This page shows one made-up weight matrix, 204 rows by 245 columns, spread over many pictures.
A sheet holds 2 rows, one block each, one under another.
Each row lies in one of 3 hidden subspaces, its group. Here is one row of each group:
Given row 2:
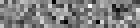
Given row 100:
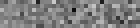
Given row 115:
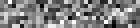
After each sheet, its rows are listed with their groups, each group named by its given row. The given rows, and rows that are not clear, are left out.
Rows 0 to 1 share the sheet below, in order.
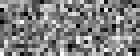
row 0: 100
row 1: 115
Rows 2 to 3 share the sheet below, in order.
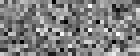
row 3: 115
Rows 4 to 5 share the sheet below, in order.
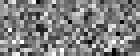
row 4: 100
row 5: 115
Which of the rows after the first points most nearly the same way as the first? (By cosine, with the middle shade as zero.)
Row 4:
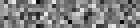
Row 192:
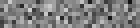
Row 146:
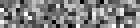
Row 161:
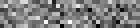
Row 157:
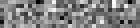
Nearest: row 157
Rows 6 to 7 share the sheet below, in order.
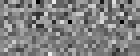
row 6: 100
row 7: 115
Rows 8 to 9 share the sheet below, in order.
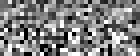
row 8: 115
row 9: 2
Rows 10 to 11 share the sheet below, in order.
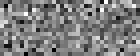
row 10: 100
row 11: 100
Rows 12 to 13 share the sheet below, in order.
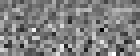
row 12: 115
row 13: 100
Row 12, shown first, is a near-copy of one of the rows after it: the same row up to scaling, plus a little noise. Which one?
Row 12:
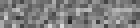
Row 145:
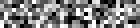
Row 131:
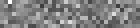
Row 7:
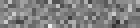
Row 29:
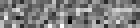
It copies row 29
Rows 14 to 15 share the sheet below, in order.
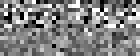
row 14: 100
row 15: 2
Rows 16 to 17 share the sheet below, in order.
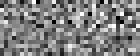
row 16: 100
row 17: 115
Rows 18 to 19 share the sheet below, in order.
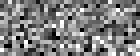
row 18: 115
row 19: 100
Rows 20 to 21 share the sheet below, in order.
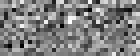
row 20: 115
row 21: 100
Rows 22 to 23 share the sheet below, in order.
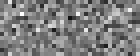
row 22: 115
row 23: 2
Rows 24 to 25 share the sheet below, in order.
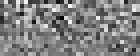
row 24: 100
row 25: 100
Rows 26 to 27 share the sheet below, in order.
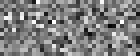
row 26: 100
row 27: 2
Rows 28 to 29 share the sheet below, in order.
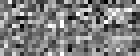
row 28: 115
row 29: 115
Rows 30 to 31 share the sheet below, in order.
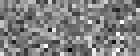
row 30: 2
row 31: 115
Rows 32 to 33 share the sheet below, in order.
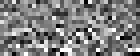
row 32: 2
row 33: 115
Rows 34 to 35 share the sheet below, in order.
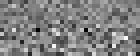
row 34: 115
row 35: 2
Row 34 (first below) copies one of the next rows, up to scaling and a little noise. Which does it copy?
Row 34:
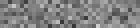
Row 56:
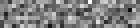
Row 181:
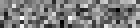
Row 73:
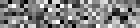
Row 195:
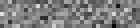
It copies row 73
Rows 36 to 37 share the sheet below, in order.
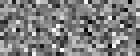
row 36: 2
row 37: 2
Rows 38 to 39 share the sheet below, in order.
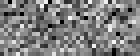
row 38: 115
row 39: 115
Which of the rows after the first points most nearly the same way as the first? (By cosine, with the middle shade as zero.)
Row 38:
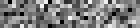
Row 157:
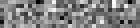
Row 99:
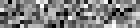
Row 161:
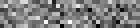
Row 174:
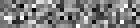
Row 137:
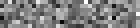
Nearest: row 99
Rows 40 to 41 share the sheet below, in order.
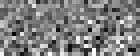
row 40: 2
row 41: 115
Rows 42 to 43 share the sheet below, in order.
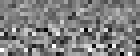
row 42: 115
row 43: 2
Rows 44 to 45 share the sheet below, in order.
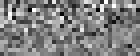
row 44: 100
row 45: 2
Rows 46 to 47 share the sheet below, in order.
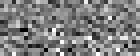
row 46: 2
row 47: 115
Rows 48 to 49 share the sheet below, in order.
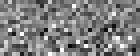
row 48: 115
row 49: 115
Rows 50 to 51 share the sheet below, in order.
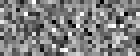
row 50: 100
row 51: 2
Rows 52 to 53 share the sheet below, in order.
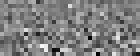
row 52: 100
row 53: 115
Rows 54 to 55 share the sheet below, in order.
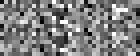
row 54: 2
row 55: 2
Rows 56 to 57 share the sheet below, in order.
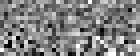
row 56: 115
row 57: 100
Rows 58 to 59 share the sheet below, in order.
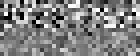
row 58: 100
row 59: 2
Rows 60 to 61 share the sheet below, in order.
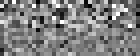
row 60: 2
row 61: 100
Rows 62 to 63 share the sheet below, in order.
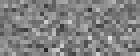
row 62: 115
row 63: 115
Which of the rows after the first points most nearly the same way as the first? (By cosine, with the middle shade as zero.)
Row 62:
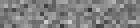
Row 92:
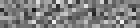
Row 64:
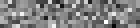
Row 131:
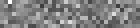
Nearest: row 131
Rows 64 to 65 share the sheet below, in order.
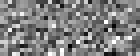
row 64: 115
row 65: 115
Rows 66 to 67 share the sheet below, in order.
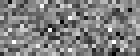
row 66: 115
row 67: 115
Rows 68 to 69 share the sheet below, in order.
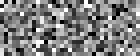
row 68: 2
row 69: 100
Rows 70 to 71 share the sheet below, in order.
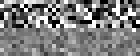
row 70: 115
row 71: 2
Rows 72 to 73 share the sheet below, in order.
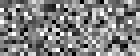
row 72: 100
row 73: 115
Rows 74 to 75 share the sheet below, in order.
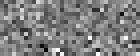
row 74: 100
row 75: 115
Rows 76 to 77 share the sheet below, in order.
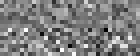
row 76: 2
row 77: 115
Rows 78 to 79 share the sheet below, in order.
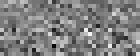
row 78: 115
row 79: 2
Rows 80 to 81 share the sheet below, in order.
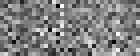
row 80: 115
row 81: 115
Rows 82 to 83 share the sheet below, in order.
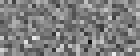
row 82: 2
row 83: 100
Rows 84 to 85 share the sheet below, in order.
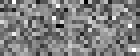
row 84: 2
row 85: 115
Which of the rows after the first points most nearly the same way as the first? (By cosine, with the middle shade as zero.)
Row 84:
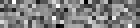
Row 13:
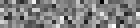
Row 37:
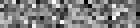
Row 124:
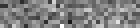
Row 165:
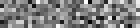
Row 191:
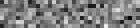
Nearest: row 37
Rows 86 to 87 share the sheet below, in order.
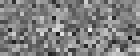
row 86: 2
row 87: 115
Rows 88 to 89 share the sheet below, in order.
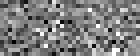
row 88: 115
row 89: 115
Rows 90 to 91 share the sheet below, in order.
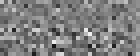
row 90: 2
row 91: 2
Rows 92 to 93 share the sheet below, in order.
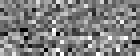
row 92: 100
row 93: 115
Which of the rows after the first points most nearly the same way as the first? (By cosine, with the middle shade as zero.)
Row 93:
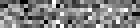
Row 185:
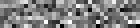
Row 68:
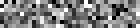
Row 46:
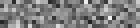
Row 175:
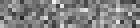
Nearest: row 175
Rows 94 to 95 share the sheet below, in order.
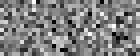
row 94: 100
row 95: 2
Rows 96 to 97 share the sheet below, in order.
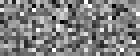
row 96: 2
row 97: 100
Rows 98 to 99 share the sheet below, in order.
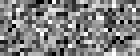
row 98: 100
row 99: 115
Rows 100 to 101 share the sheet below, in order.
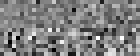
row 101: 100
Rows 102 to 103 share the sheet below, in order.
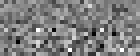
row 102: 2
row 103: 100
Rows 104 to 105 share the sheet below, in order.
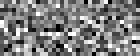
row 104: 2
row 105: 100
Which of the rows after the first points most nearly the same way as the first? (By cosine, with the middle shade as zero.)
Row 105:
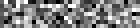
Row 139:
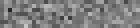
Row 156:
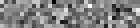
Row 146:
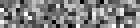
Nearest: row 139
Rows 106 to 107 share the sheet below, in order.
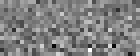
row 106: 2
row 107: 2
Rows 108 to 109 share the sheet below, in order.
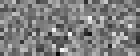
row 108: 2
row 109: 2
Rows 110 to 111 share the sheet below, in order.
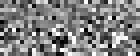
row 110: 2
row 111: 2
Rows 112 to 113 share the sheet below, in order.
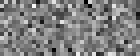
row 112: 2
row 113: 100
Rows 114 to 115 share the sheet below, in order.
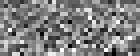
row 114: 115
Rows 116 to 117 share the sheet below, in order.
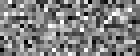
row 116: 115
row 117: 100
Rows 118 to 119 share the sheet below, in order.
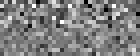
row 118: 2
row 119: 115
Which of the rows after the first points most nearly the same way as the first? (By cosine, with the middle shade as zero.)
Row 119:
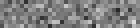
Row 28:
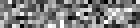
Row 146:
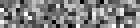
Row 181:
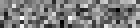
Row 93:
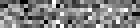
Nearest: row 181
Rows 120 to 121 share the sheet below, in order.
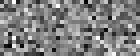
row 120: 2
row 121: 100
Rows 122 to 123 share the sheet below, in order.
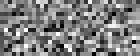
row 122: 115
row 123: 100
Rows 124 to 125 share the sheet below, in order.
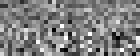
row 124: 115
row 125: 2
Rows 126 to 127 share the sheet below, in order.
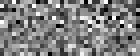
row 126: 2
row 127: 115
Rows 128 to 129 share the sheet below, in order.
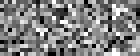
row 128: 2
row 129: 115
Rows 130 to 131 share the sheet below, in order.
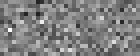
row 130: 100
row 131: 115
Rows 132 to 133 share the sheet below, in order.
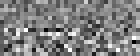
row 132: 2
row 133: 100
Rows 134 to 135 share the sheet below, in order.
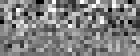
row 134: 100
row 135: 100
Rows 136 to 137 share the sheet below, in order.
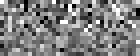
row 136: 2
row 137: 2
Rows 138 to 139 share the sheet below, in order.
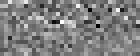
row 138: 115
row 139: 100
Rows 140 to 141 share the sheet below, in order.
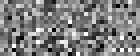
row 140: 100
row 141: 100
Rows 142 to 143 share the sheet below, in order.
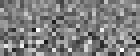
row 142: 100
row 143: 100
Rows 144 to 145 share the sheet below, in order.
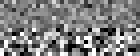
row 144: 2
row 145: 115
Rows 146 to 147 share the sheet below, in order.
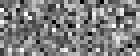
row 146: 100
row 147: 2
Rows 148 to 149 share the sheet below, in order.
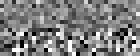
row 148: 2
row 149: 100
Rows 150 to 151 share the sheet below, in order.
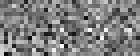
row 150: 115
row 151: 100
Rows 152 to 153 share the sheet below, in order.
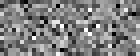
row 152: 115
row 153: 2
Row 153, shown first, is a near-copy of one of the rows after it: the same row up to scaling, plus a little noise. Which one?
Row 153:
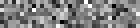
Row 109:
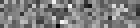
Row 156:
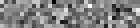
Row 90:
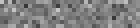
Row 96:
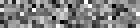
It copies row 96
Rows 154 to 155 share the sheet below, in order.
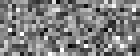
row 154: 100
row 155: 115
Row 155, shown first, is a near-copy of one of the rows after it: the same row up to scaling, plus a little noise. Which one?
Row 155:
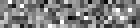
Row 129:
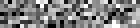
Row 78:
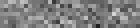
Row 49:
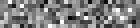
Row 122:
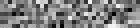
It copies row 49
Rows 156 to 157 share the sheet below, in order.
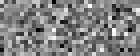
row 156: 2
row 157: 100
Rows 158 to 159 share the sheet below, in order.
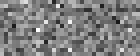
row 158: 115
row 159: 100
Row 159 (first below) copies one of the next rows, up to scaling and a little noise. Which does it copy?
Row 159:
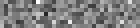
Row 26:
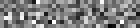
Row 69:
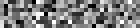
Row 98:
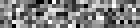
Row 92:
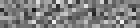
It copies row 69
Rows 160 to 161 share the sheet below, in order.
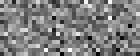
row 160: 2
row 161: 115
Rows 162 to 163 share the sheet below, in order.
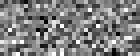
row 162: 115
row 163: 115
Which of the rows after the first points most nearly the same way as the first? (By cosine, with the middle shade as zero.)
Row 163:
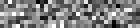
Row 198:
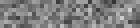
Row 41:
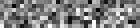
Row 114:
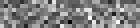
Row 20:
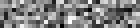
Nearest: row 198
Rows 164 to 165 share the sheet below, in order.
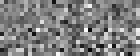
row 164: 2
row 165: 2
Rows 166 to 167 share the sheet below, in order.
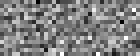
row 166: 100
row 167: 115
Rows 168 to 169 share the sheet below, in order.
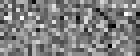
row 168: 100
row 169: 2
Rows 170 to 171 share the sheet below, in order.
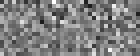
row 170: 2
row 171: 115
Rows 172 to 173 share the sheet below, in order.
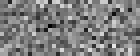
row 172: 115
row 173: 2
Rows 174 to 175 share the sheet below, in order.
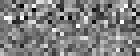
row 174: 100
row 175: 115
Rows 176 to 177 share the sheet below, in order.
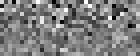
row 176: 2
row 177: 2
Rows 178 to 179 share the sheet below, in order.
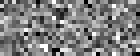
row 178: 2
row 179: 115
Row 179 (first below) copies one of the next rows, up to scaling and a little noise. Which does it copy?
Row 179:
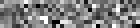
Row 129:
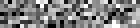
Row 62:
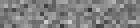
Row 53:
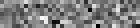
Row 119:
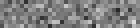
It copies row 53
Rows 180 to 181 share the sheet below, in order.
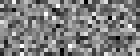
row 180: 2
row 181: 115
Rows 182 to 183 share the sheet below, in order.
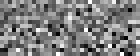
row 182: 115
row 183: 2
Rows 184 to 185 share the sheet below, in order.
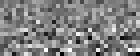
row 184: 100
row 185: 115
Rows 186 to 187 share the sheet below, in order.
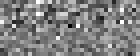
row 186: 100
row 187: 2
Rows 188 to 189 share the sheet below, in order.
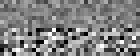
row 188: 2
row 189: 100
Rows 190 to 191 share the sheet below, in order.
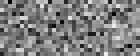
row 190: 115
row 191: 2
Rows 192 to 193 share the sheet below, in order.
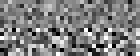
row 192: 100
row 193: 2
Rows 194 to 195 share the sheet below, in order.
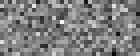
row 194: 2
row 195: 115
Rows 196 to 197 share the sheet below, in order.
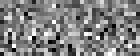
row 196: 100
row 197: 100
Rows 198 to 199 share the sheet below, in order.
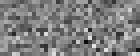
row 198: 115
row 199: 115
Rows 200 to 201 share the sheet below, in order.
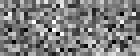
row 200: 100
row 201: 115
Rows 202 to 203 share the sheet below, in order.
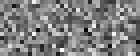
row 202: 115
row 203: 2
